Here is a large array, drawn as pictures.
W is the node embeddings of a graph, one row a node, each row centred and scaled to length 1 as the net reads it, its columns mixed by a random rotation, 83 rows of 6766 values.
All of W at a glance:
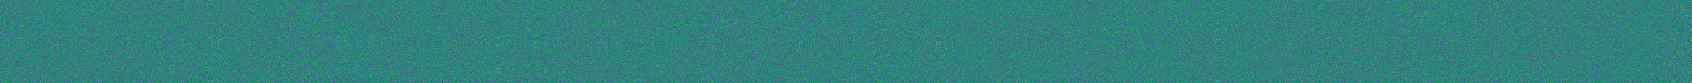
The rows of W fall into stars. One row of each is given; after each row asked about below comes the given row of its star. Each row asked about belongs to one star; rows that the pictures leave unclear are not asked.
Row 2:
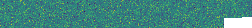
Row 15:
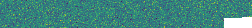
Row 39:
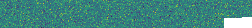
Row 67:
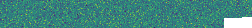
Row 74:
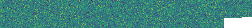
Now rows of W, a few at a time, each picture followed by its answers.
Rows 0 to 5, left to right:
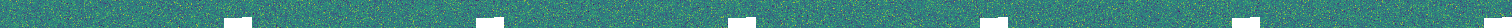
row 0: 15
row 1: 74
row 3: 39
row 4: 39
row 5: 2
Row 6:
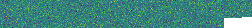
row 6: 74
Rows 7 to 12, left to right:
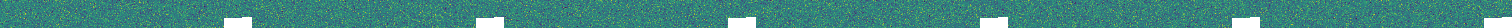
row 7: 2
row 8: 2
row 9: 67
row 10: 74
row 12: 39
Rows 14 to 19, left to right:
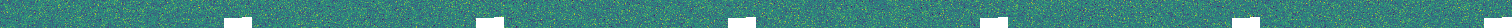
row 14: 74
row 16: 74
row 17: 67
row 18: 2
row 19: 74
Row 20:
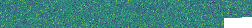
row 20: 39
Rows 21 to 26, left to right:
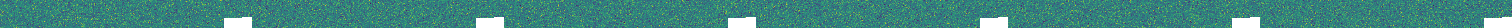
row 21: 74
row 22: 74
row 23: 39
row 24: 67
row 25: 2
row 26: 67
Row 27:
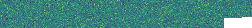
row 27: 74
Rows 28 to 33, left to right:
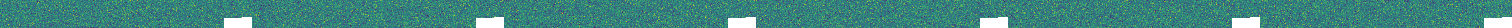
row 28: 39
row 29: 39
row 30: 39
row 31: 74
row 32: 74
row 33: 2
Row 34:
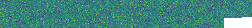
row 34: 39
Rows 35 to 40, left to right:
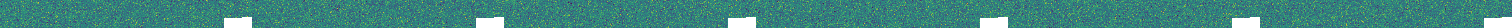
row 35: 67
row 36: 67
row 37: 15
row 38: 15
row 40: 39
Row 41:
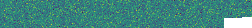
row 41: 67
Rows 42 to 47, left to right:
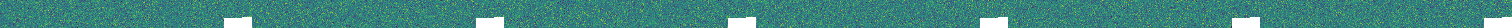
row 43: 67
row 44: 67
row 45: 15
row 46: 39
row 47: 67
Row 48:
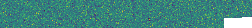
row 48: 39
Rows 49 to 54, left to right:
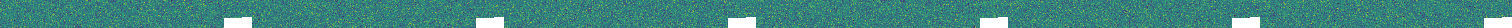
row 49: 67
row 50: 74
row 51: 2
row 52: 2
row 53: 67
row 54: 2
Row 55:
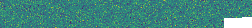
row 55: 67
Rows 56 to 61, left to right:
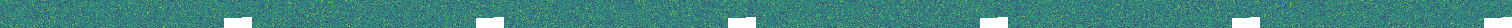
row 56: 15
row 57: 39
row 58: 2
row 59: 15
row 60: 39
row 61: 67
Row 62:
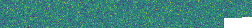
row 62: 74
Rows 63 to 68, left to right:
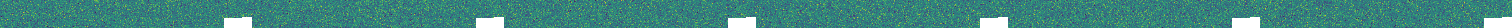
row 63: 2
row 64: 39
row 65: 74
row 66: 39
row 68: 15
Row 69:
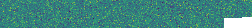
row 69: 67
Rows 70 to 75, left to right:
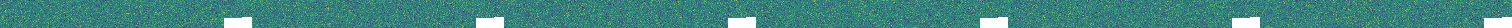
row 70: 39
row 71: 15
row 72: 15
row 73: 39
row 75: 67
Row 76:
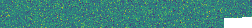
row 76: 74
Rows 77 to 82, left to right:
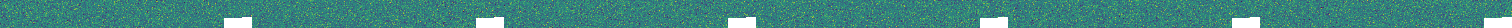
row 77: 74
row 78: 2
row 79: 2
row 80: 39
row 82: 15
